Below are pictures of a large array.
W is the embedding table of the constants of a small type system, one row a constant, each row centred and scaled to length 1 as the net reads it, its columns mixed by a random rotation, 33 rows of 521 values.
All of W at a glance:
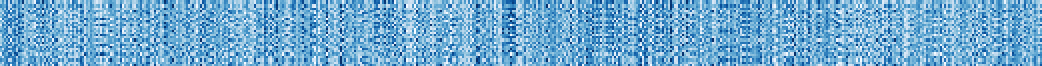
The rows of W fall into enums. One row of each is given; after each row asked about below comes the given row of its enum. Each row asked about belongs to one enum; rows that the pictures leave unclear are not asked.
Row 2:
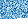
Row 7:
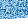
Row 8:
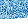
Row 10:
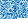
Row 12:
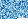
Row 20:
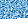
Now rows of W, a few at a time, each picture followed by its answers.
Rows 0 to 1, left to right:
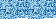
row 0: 7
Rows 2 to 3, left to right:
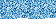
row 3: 2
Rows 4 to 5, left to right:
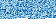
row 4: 7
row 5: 20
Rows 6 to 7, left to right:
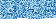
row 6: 10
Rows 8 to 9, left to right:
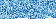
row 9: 12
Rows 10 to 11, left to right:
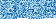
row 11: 7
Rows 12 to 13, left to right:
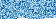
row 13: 7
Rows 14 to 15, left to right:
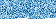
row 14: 8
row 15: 2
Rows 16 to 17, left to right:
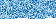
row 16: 8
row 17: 12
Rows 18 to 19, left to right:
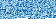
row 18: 7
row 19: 20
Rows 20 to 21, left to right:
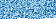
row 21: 7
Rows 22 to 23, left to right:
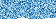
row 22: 12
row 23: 2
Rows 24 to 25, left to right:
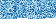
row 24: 10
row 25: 8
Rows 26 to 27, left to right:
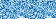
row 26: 12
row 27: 12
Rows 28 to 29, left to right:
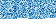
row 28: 10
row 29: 2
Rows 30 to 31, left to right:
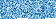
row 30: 2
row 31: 10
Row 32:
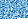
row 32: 20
